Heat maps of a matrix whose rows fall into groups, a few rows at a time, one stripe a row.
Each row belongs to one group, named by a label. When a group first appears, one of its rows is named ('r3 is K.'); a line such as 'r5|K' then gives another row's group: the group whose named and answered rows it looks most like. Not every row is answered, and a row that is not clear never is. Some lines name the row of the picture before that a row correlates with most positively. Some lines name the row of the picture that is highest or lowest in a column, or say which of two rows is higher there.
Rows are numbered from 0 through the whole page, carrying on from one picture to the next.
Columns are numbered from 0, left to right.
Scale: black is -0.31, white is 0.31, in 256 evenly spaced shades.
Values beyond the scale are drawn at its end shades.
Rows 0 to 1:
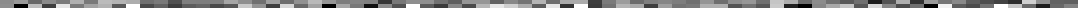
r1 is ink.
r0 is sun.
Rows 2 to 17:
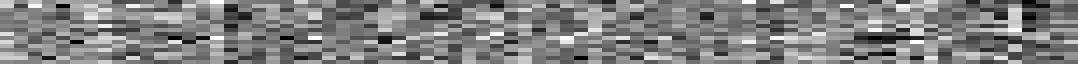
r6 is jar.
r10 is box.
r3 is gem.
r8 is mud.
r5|jar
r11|sun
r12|box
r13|gem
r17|mud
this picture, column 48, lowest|11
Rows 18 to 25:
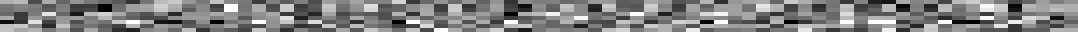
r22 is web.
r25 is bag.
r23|ink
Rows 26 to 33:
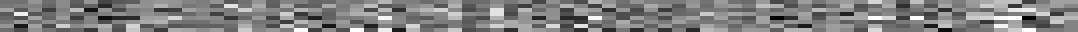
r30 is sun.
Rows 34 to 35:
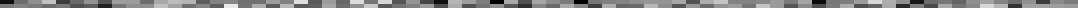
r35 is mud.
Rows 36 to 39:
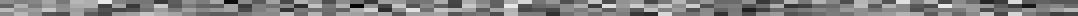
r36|mud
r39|gem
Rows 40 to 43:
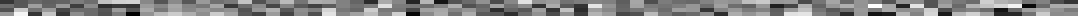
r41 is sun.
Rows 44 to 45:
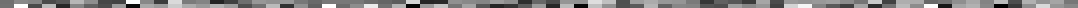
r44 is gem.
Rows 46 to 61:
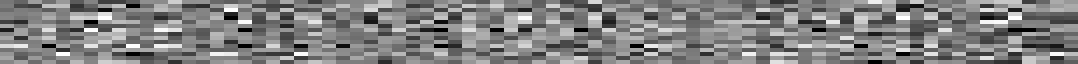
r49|mud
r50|mud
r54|sun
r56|mud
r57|jar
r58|gem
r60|web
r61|sun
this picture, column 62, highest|46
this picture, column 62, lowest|61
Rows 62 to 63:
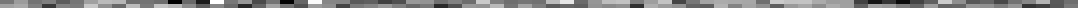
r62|sun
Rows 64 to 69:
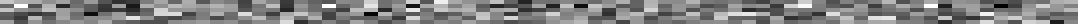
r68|ink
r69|web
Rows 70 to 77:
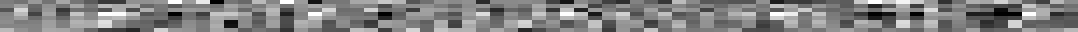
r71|sun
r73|sun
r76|mud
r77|bag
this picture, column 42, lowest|73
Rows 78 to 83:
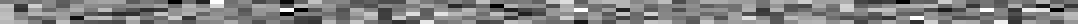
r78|sun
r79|gem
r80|web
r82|box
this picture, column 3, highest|81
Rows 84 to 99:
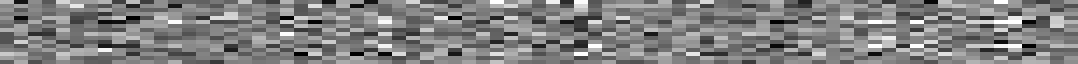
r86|web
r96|mud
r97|box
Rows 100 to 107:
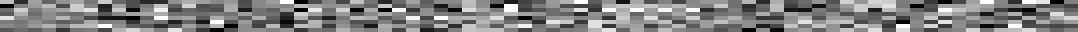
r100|web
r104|bag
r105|sun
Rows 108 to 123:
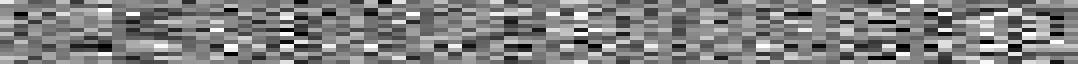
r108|box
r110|mud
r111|ink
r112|web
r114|web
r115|sun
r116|web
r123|web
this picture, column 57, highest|115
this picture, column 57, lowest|111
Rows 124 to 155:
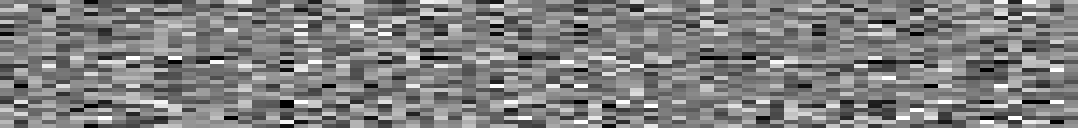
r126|jar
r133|bag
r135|gem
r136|jar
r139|sun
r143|ink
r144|gem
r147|gem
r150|bag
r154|web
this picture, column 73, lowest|149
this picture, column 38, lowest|150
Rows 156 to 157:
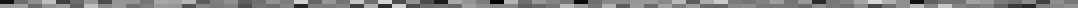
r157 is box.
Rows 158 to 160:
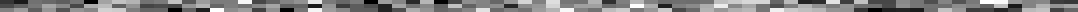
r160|sun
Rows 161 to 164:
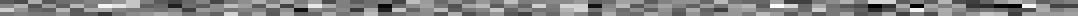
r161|ink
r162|sun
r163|box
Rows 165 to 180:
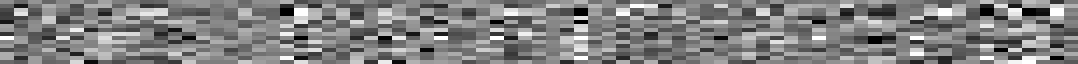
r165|web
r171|web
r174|box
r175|sun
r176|web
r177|jar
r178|box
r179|web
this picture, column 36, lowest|174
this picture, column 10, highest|168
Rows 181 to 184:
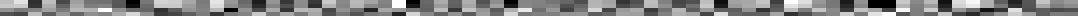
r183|mud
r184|ink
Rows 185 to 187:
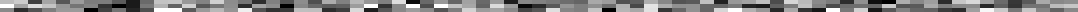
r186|bag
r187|bag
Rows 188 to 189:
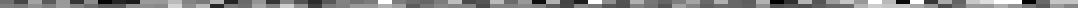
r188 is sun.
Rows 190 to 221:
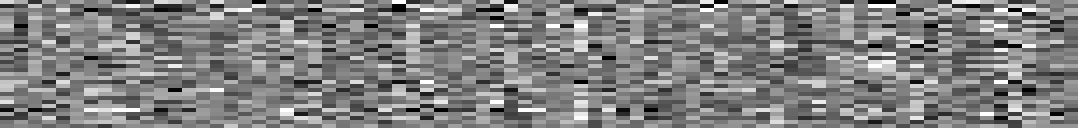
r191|ink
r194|gem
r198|ink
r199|gem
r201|sun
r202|ink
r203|ink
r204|bag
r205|ink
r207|ink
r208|gem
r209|mud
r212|gem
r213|jar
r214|bag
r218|web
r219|jar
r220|sun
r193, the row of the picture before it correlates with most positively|188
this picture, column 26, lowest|196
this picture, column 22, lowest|192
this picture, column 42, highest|193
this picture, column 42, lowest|201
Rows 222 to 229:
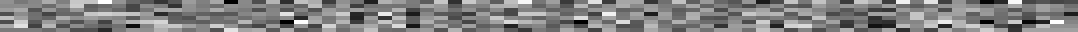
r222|mud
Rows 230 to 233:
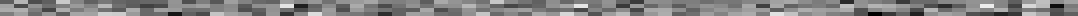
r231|web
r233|sun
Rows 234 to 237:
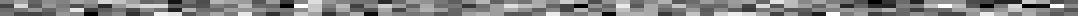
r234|sun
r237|bag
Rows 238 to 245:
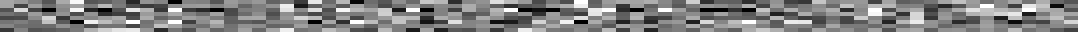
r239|web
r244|bag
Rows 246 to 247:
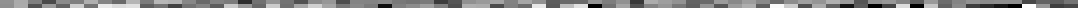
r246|jar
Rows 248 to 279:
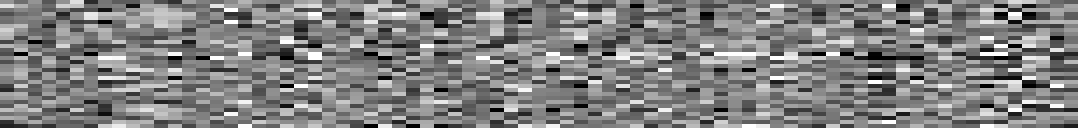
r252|jar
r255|box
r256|box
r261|bag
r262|sun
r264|sun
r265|gem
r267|sun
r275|gem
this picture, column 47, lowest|258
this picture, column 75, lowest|257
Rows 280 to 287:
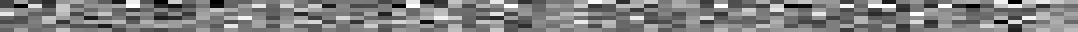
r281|ink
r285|jar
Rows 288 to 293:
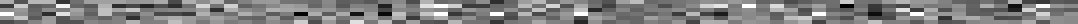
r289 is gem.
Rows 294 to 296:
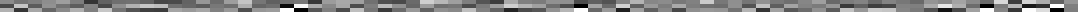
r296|web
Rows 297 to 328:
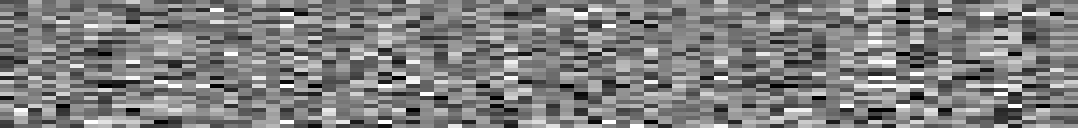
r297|ink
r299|sun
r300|web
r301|jar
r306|jar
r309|bag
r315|box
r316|ink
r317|bag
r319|mud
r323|gem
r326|sun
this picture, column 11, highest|317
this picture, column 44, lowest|318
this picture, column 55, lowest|318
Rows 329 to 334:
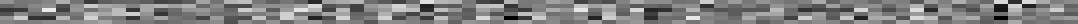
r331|jar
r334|mud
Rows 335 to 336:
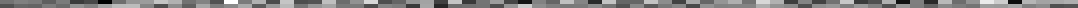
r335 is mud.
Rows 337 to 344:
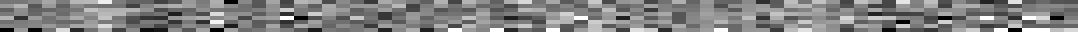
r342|sun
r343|mud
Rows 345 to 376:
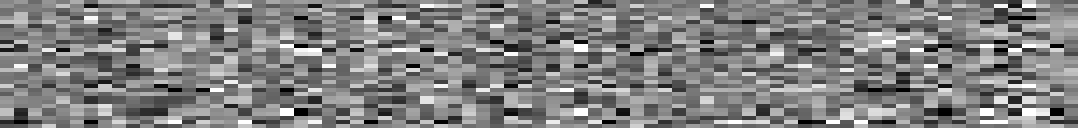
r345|sun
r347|jar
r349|box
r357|jar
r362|bag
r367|sun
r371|mud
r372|web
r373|web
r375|bag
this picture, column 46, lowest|357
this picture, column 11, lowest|366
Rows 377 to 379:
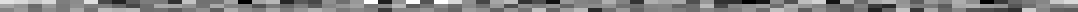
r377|bag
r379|sun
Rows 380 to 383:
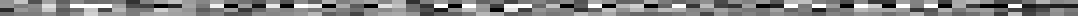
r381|mud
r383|jar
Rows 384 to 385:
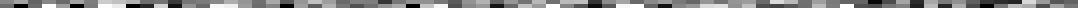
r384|sun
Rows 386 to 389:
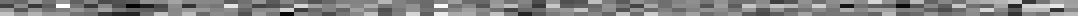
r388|web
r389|bag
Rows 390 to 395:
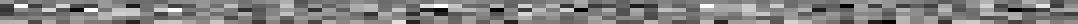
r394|mud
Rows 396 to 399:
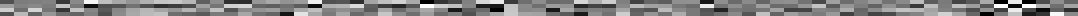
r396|jar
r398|gem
